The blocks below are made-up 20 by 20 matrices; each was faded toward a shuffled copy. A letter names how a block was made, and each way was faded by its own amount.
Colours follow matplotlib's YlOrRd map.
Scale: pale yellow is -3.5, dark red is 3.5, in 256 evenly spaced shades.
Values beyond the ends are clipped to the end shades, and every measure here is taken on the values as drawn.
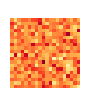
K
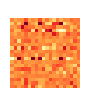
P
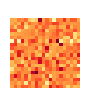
K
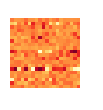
P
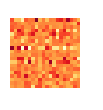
P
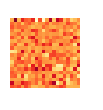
P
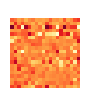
P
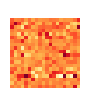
P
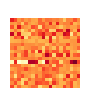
P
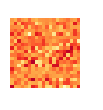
P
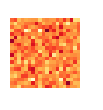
K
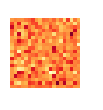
K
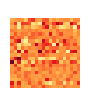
P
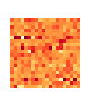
P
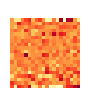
P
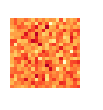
K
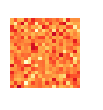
K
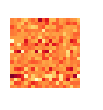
P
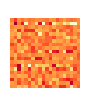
P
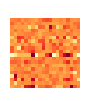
P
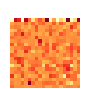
P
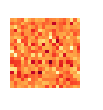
K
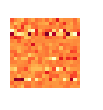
P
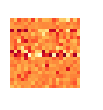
P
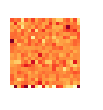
P
